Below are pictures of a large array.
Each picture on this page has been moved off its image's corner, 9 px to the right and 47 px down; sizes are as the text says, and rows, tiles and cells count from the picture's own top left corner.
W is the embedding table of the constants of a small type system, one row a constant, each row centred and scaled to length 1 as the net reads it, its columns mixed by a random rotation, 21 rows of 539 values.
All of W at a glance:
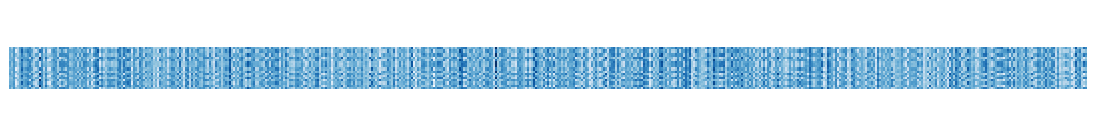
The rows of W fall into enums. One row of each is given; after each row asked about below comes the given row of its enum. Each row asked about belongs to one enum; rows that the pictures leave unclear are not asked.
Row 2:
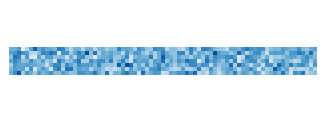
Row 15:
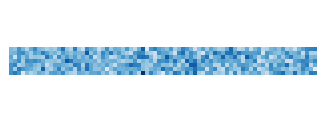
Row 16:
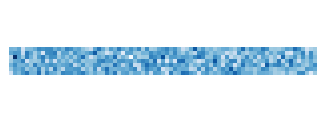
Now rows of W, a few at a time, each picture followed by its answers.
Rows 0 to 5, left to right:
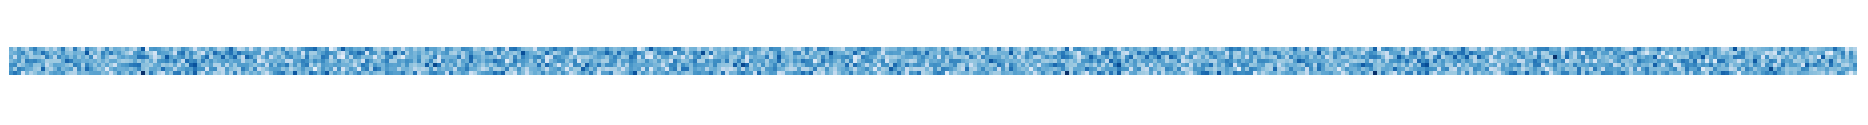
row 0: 15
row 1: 2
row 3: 15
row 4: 15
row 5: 16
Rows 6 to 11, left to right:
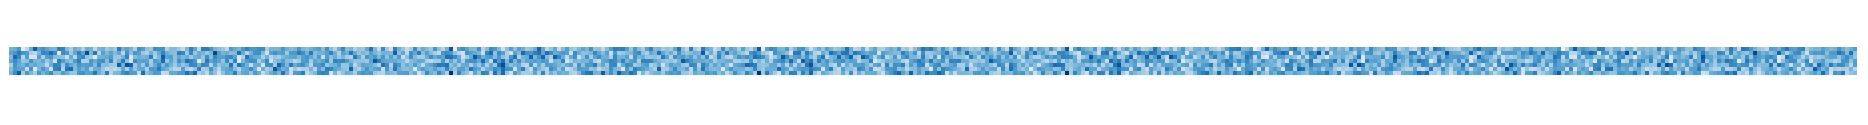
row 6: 2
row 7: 15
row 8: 15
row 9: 15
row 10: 2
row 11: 2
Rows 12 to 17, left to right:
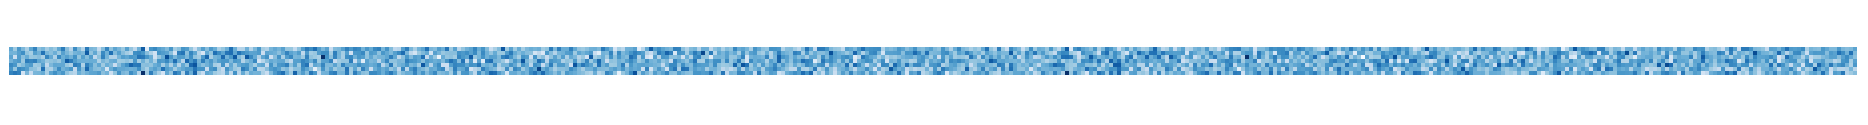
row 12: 15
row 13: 16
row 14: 2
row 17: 2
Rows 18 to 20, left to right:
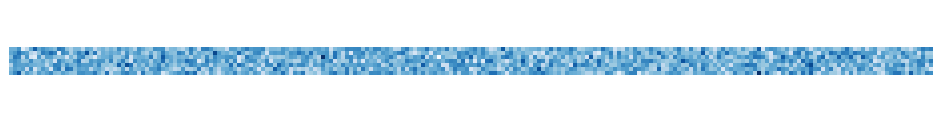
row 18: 2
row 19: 16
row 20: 15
